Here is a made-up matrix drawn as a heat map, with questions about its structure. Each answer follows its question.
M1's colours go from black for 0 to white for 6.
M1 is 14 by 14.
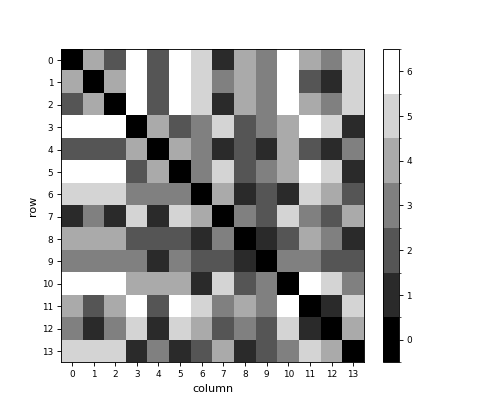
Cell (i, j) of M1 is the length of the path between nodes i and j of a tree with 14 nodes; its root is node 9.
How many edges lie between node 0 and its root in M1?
3
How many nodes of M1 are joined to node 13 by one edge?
3
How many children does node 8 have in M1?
2
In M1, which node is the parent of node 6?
8
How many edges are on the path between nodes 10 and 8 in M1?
2
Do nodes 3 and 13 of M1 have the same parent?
no
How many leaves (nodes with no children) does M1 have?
7
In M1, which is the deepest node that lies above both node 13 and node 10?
8
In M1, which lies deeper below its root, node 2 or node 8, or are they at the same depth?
node 2
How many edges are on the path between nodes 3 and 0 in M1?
6
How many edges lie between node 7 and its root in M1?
2
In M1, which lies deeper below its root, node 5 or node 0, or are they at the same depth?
the same depth
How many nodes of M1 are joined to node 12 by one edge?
3
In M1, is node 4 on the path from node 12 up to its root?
yes
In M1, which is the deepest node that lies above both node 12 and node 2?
4
